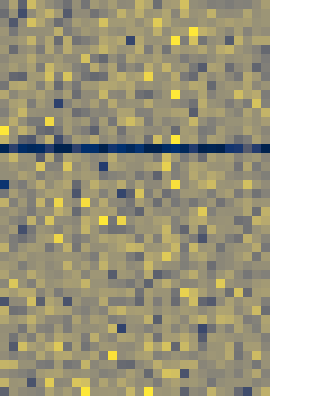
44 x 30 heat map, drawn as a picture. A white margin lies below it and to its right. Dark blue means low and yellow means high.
Row 17 stands out from the rest. Overall the values sit about 60% of the way up the scale. There is no overall slope. Most values sit high, with a long tail of low ones.
